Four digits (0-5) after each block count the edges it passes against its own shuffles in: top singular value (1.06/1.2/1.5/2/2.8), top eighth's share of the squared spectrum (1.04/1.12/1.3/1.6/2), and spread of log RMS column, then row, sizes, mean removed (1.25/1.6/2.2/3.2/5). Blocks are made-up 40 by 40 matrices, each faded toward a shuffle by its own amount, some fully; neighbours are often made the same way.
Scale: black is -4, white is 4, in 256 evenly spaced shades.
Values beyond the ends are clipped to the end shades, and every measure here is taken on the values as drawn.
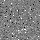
1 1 0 0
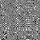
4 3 2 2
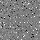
1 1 0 0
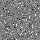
2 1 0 0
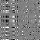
4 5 3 3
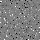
0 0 0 0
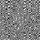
4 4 2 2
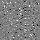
3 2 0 1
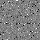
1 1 0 0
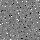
0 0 0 0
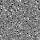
2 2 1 0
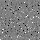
0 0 0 0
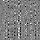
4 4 3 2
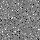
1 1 0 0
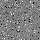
0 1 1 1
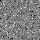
1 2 0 0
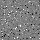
0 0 0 0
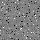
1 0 0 0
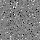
2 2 0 0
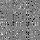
3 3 2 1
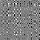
4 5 3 2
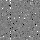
3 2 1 0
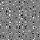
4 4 2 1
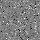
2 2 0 0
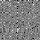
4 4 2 1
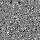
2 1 0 0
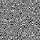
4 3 1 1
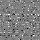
3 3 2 1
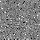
2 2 1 0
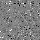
3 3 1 1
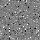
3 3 0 0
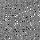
2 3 1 1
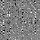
3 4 2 1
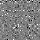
3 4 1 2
